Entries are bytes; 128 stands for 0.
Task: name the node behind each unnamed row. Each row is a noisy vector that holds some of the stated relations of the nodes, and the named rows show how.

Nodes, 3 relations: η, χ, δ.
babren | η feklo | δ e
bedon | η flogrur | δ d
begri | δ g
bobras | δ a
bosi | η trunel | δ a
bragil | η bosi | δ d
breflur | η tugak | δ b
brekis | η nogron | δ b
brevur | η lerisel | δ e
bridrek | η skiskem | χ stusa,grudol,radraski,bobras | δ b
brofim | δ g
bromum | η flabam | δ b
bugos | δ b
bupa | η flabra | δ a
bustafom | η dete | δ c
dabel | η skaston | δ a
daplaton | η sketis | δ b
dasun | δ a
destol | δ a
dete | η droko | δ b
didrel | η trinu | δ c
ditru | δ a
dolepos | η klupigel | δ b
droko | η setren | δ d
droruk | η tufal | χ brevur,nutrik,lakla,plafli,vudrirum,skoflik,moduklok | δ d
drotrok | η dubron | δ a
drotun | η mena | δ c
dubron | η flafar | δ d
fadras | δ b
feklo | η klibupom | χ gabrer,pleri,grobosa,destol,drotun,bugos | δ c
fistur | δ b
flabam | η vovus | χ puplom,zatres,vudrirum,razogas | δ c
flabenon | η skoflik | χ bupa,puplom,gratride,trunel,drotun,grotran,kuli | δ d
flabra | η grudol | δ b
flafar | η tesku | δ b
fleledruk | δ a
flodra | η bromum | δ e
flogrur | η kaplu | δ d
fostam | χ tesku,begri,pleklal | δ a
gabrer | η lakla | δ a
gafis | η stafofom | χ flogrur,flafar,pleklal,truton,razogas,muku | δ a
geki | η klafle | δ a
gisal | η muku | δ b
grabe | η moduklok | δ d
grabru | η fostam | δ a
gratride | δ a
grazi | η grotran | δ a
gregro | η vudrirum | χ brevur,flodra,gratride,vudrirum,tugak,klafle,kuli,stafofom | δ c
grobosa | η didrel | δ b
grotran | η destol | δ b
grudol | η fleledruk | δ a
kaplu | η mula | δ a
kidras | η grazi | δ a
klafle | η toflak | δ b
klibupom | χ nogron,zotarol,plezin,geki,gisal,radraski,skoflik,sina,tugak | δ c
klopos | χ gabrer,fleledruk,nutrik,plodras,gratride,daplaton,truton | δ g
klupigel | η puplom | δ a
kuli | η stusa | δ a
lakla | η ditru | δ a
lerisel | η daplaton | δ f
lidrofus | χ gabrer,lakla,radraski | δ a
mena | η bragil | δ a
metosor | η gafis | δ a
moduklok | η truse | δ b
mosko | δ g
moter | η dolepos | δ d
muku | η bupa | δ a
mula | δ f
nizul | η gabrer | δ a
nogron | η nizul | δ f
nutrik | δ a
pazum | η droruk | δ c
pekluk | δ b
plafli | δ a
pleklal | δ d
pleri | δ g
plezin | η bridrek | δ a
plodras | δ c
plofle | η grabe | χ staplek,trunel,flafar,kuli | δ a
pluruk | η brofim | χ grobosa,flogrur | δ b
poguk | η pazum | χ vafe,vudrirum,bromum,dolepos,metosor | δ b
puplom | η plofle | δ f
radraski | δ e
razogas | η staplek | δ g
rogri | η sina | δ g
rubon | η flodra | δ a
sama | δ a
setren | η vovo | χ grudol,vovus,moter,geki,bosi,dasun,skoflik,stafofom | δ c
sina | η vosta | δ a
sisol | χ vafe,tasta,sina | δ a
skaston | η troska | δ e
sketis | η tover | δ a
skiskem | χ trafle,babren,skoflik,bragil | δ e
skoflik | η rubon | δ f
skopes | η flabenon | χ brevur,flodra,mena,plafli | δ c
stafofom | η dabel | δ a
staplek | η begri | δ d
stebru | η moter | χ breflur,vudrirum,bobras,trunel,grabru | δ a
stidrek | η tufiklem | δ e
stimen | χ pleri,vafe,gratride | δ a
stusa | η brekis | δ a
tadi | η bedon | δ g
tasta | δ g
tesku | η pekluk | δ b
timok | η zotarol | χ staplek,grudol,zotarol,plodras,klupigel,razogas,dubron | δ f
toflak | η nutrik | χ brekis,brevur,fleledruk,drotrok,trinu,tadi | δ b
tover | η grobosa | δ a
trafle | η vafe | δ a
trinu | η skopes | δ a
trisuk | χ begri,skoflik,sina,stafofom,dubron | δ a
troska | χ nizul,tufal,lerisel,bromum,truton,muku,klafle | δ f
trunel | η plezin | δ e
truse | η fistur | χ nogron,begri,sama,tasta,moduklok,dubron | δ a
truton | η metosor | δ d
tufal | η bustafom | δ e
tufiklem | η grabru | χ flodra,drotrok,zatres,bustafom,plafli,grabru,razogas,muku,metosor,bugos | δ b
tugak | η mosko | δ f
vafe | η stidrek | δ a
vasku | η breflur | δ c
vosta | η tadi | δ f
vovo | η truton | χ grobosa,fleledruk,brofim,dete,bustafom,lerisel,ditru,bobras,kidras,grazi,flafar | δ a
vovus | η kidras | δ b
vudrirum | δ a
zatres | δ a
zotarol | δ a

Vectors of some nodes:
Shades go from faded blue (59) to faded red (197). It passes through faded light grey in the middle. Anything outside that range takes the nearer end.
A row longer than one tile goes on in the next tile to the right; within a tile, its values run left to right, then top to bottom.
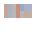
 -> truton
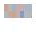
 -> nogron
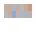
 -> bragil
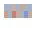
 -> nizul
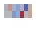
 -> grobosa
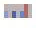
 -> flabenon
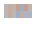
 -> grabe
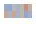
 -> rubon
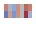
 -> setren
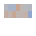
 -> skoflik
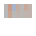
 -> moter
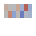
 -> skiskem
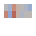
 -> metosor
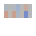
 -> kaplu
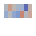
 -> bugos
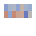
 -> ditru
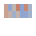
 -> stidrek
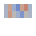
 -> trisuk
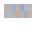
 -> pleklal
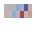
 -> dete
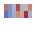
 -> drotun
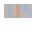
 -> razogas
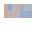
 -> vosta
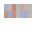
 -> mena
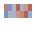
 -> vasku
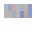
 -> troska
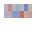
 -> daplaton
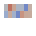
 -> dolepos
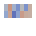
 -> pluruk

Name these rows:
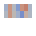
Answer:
truse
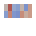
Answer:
gisal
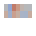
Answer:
tadi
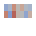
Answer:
drotrok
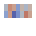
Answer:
tufiklem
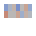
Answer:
vovo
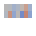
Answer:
timok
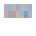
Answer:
destol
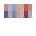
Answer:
klibupom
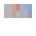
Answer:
puplom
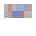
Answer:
flabra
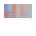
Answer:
trinu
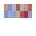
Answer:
didrel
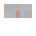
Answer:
flogrur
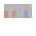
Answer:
dabel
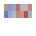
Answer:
plodras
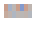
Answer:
droko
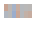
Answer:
staplek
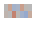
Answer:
sina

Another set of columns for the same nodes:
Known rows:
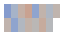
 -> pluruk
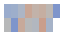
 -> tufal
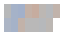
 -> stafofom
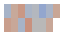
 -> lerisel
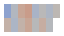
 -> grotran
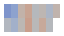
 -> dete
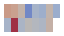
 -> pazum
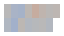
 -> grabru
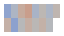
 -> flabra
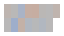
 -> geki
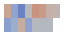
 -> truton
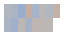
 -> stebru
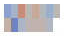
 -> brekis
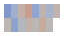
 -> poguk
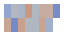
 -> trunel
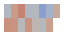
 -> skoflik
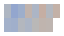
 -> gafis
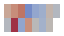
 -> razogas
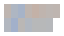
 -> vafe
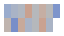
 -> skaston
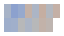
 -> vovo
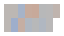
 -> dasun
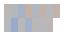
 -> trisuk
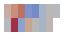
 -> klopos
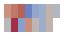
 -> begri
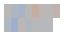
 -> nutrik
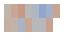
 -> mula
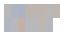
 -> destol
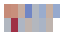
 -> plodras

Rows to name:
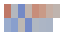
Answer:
bedon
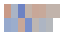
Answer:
grabe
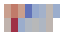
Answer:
skopes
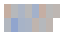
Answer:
fostam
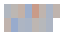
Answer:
trinu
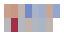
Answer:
drotun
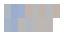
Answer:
dabel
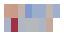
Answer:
setren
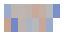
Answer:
brevur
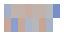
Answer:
flodra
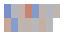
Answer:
bridrek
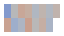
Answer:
grobosa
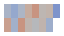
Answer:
babren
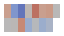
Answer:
bragil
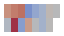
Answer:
rogri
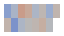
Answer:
toflak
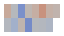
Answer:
flabenon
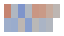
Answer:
pleklal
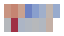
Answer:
flabam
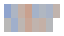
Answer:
dolepos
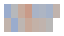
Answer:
moduklok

